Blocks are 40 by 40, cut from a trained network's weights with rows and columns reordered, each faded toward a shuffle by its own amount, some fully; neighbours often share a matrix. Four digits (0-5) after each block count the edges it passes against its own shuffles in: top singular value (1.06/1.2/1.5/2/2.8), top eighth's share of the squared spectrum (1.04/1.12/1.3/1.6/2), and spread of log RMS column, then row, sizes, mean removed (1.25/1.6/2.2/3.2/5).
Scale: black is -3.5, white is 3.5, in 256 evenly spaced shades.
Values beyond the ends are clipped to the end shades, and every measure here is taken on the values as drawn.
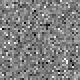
1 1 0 0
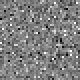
1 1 0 0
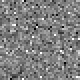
1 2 0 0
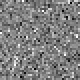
0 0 0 0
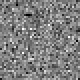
0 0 0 0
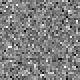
0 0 0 0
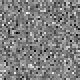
0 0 0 0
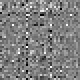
3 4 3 1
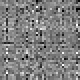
3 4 3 1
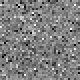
0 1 0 0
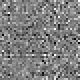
2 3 2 1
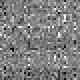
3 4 3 1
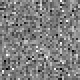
1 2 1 0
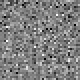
1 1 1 0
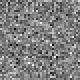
2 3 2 1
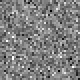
1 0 0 0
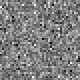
1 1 0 0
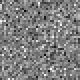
1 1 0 0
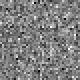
2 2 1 0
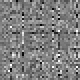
3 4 3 1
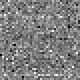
2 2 0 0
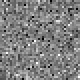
1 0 0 0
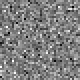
1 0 0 0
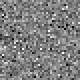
0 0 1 0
